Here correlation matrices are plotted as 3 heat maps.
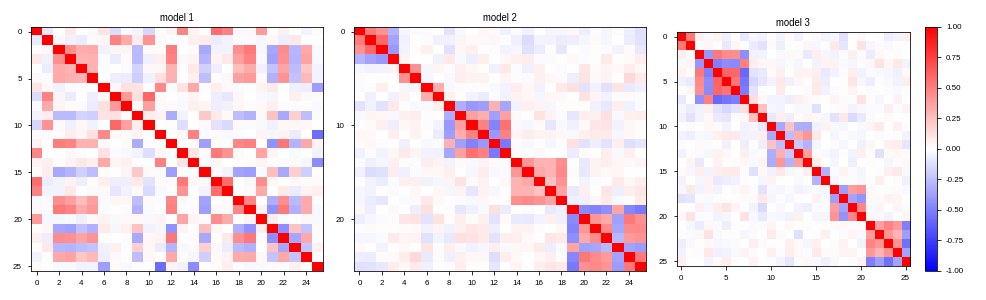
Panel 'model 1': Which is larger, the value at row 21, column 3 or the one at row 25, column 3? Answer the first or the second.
the second
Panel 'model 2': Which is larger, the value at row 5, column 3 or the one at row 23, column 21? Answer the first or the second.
the first
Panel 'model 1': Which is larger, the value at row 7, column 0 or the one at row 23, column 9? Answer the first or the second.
the second
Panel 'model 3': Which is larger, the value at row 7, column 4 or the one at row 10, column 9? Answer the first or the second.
the second
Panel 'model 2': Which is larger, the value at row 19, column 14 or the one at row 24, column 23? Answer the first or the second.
the first
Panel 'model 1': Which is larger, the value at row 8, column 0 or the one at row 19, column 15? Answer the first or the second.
the first
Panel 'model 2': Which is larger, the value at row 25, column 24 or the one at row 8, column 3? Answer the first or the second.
the first
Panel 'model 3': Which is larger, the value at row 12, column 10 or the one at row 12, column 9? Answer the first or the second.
the first
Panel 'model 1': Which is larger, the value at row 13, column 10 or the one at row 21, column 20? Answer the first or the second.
the second
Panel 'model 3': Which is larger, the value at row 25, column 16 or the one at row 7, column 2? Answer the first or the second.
the first
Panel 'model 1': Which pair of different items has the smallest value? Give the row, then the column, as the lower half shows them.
25, 11
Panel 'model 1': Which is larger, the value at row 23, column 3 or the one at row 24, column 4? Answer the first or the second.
the second
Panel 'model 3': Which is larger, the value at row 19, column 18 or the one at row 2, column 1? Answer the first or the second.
the second
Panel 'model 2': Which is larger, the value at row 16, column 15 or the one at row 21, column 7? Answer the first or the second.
the first
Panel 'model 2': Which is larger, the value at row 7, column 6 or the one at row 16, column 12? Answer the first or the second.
the first
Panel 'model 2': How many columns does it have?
26
